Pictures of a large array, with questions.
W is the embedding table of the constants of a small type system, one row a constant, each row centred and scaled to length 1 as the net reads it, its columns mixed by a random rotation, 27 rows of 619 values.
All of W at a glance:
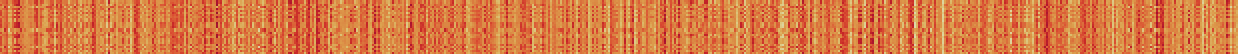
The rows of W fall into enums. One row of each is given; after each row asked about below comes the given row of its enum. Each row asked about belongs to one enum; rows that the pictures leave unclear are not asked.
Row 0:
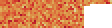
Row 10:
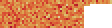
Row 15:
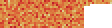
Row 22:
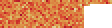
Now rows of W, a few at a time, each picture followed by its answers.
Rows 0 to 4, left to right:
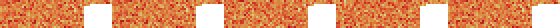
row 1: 0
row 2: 22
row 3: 15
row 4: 0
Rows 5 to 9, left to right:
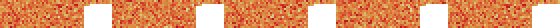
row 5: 10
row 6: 22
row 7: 10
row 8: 0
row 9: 10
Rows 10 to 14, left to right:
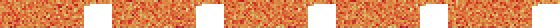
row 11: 22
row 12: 22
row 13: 22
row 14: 15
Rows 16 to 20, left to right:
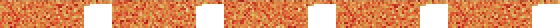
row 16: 10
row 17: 0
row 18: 22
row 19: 10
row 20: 10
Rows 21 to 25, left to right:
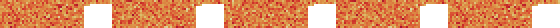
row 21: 10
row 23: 15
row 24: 22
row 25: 10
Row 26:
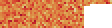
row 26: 0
